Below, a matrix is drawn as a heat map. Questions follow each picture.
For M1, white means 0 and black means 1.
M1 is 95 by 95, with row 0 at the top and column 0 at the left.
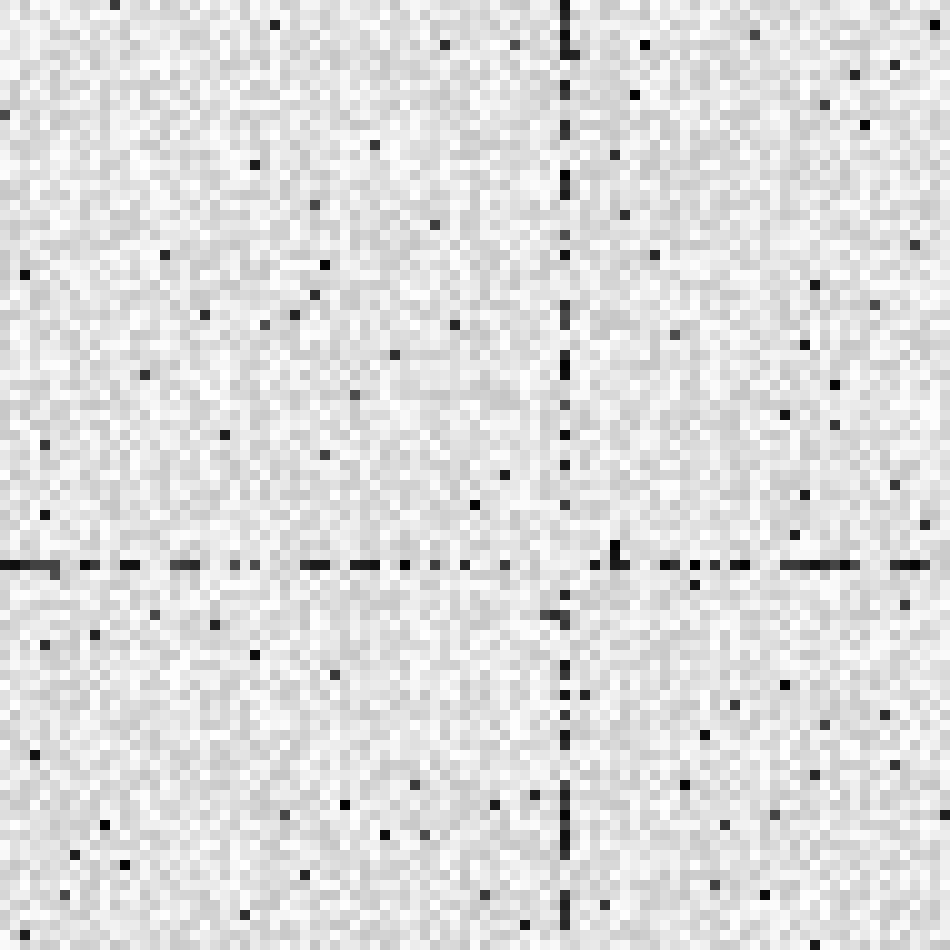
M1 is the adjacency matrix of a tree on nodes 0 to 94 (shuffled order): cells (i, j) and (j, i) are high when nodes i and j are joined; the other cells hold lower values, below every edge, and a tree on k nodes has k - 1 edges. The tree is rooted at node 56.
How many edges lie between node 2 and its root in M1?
1
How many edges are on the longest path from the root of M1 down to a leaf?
2
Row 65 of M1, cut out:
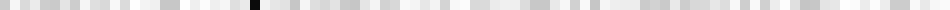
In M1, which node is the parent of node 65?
25
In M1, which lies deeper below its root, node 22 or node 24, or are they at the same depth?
the same depth
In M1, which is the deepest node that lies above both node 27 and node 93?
2
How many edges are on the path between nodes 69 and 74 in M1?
2
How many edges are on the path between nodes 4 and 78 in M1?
2
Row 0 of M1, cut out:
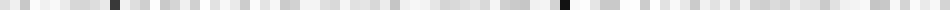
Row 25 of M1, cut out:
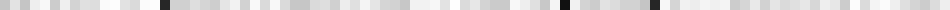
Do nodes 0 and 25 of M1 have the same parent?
yes
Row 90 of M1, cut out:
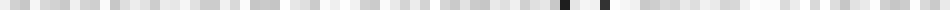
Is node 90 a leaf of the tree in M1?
no
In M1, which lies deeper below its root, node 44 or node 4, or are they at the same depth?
node 44
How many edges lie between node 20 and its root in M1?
2
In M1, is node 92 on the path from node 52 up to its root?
yes
